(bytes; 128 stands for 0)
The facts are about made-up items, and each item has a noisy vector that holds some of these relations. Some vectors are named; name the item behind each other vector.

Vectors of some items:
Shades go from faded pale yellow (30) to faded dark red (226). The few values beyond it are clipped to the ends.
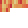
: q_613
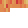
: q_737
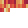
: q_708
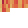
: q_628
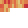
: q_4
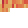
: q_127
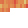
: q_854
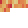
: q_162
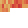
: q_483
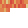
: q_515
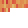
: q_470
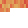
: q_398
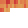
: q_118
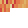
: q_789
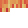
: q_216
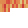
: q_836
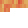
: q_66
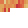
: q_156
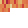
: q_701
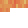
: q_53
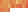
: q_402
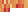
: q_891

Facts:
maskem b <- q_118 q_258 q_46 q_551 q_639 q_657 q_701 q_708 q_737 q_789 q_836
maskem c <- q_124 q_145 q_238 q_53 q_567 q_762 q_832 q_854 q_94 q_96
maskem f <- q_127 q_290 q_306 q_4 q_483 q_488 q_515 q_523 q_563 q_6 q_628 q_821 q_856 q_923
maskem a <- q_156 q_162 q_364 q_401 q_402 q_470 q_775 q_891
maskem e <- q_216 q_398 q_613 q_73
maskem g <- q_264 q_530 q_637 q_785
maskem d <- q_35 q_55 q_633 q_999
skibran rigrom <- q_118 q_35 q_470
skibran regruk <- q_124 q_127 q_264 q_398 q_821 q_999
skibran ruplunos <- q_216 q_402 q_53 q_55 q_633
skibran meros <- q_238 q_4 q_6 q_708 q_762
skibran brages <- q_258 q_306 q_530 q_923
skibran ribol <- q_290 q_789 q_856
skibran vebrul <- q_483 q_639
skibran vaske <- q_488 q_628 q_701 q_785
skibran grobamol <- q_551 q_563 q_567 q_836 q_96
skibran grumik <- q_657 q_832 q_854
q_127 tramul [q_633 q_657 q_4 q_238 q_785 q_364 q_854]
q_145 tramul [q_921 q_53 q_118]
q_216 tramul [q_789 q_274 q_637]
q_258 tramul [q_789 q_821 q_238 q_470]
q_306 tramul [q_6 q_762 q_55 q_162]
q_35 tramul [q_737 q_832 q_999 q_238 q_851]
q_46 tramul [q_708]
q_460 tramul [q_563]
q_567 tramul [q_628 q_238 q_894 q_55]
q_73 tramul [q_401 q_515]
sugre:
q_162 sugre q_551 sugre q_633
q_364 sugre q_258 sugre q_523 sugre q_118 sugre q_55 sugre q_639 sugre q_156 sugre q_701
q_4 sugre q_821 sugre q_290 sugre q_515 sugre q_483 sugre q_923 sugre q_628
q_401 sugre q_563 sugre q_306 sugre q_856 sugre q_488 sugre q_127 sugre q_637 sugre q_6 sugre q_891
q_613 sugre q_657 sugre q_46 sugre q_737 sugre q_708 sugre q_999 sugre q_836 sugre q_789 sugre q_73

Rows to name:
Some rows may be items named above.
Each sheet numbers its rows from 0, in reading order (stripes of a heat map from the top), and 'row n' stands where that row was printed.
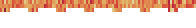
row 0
q_637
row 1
q_156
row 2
q_701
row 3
q_701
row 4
q_567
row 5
q_785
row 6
q_46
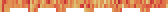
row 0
q_488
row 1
q_613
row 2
q_657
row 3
q_567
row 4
q_701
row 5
q_515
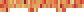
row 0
q_306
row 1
q_999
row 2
q_460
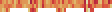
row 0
q_145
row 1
q_6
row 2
q_470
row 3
q_46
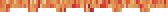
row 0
q_523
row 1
q_401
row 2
q_156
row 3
q_73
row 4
q_762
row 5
q_530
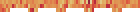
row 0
q_633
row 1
q_55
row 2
q_364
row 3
q_563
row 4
q_124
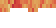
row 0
q_639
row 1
q_264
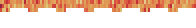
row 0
q_258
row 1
q_657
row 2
q_96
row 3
q_238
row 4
q_923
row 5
q_156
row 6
q_821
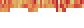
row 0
q_551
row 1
q_35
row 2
q_46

